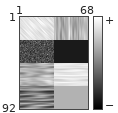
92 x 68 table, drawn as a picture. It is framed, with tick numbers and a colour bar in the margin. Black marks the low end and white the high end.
The table splits into 4 rows of 2 panels. Panel 1,1: very high, slanting down to the right, faint in contrast. Panel 1,2: high, streaked downward. Panel 2,1: low, fine-grained. Panel 2,2: very low, flat. Panel 3,1: high, streaked across. Panel 3,2: very high, streaked across, faint in contrast. Panel 4,1: middling, streaked across, strong in contrast. Panel 4,2: high, flat.
